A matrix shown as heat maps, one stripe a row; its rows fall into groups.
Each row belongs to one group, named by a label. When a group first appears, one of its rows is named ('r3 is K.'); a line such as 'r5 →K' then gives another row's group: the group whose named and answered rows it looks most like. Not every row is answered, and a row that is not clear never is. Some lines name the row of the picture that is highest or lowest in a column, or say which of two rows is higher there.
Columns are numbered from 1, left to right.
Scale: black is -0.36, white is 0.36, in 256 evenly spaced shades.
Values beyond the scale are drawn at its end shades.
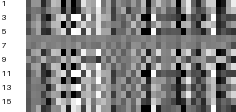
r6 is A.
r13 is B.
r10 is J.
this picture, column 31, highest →9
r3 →B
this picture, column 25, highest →9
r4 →J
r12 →J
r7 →A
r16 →B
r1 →J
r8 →J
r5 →B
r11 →B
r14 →J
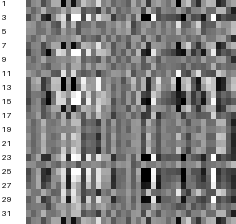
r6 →A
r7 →J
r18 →A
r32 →J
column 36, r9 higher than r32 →Yes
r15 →B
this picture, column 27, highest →12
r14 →B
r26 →B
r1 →J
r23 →B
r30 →B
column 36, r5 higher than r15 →Yes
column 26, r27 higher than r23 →No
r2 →A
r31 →A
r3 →B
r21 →A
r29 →B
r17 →B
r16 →J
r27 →B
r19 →A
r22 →A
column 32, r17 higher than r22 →No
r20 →A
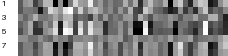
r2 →B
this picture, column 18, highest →3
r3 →A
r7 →J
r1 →J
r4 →B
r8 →J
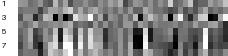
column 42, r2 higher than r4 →Yes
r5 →B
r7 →B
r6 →B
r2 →B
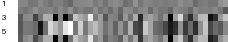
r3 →J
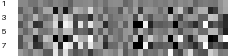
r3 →A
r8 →A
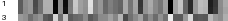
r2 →J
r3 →A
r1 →J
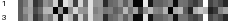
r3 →B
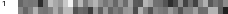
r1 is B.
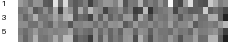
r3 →A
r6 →A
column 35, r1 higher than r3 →Yes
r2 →B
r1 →A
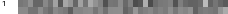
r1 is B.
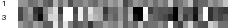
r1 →A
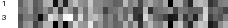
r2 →B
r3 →B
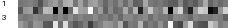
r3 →A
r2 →J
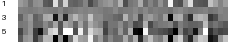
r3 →J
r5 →B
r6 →J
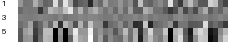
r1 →A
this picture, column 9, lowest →4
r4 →B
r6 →J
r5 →J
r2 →B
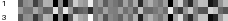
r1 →J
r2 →A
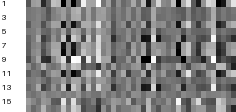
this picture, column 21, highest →15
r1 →J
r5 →B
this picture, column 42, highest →1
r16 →A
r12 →B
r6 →B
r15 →A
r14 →A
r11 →J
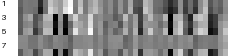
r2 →B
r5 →J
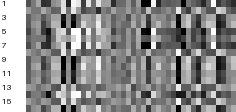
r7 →B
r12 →J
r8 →A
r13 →A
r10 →J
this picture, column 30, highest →10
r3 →J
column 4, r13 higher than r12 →Yes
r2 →A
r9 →J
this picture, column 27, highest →10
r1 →B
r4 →J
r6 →B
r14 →B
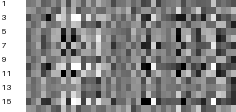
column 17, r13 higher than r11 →No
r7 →B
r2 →A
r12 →A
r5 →J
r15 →B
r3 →B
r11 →J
